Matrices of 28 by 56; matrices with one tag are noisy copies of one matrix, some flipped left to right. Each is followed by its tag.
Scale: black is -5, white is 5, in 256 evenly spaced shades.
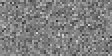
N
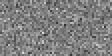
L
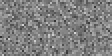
N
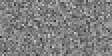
N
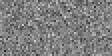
N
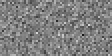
N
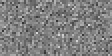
N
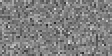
L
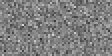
N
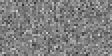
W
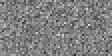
N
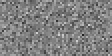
N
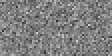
N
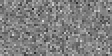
W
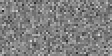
W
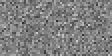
N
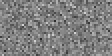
N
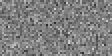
L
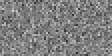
W
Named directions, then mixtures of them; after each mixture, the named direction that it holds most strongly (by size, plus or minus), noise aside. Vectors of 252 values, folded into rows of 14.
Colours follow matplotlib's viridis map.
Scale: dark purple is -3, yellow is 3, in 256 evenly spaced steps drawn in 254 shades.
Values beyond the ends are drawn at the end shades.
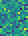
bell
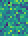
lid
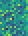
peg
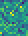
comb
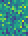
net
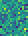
bell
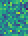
lid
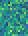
lid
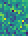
net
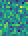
lid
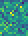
comb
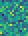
comb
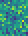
net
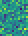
bell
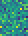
bell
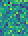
lid
